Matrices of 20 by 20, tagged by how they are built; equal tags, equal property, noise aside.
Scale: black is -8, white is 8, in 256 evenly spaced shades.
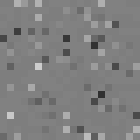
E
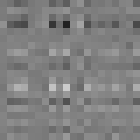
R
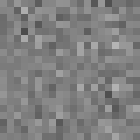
R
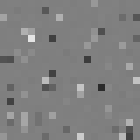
E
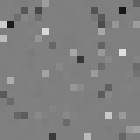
E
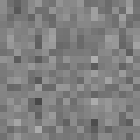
R
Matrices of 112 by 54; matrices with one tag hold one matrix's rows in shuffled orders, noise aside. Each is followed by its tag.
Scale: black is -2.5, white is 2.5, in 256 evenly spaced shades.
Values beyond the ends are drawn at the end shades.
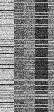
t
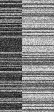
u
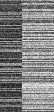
u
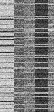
t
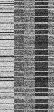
t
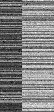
u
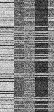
t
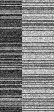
u
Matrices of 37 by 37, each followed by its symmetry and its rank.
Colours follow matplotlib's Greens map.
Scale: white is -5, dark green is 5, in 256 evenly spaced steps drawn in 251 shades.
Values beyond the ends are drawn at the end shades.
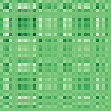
symmetric, rank one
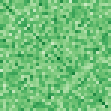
symmetric, full rank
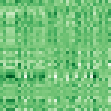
neither, rank three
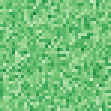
neither, full rank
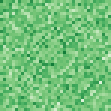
symmetric, full rank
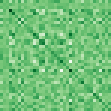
symmetric, rank five
